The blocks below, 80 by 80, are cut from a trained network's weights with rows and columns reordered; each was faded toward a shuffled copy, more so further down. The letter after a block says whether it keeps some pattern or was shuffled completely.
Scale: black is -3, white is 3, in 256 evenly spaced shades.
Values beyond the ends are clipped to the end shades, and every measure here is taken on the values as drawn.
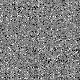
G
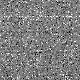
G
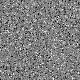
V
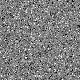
V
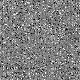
G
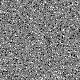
V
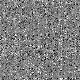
G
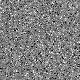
V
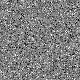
V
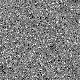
V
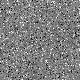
V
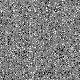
G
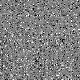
G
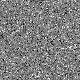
V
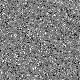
V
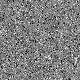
V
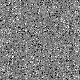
G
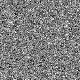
G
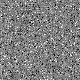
G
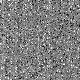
G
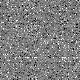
G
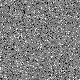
V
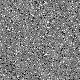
V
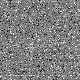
G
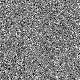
G
